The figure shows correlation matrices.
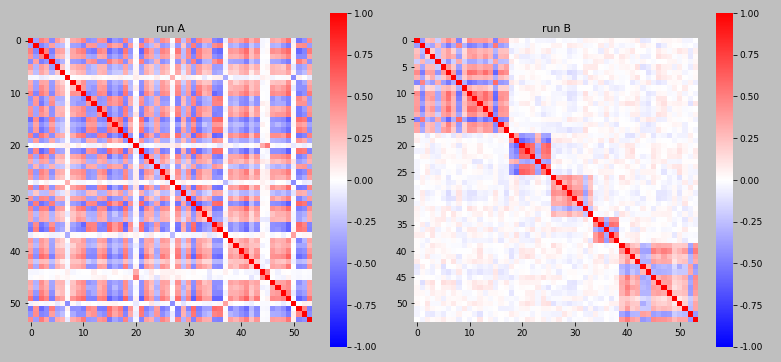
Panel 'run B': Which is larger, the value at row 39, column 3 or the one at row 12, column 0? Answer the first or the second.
the second
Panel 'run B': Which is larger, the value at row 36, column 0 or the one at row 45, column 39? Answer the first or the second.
the second
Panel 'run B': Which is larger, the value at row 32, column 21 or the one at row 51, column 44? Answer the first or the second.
the first
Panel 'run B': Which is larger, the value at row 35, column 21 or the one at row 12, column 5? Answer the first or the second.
the second
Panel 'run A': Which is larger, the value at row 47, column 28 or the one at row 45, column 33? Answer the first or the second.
the first
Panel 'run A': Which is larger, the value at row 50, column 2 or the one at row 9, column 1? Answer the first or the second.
the first
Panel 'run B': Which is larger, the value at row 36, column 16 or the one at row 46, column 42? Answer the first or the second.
the second
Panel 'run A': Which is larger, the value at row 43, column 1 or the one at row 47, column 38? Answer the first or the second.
the second
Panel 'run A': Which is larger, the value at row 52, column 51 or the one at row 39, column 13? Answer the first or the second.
the first
